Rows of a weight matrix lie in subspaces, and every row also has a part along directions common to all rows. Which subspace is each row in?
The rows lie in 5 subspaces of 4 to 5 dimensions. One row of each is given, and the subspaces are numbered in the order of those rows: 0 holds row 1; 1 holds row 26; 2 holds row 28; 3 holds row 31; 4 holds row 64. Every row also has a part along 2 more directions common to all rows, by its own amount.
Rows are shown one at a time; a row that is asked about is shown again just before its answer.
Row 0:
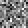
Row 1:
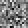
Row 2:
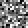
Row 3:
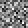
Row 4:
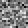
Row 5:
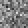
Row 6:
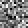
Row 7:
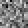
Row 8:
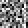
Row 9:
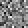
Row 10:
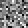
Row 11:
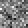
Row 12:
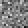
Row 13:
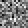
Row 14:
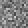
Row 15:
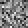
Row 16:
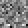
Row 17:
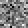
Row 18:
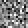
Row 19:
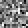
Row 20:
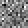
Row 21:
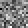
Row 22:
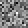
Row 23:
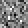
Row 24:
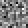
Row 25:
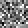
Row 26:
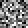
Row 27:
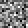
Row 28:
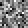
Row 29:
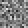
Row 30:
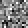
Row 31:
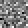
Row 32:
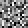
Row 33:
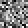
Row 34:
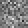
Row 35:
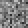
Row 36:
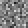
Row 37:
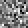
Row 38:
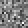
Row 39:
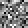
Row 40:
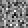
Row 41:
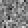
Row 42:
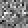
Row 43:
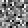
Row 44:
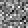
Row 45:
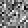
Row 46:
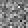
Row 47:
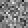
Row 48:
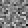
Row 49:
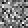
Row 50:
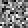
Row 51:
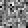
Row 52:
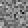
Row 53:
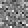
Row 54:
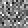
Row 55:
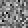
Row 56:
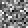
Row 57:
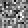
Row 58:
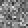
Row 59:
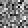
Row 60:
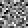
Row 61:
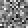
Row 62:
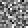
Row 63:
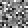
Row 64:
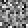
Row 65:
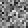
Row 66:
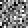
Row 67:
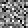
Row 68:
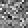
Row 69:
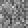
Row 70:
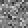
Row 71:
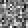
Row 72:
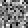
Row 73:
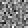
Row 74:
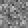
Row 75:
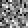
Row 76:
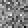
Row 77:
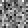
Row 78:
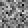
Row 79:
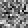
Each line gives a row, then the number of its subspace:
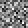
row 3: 4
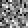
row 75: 0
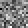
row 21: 1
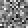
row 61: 0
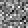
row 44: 4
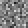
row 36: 0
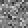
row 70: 1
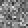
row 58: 1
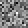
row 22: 4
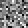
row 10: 1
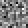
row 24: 4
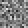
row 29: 2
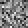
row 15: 2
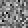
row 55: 2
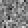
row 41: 3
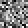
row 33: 1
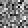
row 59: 4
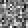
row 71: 4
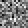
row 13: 2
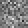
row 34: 0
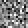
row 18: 3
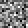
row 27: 4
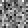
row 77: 2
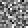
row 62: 0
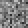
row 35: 1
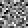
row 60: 3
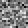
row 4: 2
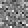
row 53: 1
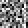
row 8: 2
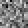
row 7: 0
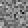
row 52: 3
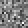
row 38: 2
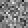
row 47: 1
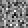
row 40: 0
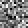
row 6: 0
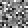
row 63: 2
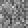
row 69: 1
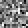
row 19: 3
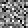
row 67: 4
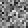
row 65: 4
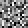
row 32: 2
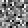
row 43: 2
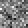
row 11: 1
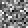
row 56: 4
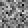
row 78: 2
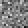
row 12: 0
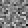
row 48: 3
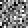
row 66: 4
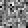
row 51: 1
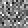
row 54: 2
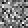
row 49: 2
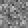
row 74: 1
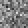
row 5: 0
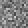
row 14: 0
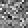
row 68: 1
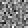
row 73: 0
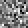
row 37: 3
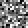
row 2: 0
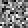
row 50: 0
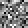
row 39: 1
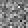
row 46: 4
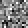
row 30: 3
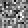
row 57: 2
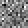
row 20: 4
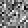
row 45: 4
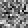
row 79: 3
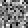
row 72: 0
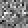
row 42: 3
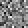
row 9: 0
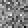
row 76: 0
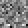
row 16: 3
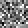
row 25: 2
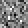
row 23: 3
